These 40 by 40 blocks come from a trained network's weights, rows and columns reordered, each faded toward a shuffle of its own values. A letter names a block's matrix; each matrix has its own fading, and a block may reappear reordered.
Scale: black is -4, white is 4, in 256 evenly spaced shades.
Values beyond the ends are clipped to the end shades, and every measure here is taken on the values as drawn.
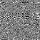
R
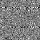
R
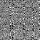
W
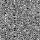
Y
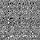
W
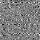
R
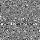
R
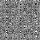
W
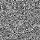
Y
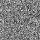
Y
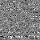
R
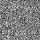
Y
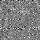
R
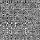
W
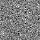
Y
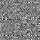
R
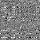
R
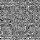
W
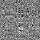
W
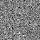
Y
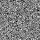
Y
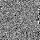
Y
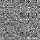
W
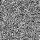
Y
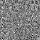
Y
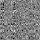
W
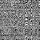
W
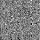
Y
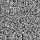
Y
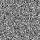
Y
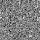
Y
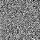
Y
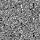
Y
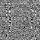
W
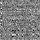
W
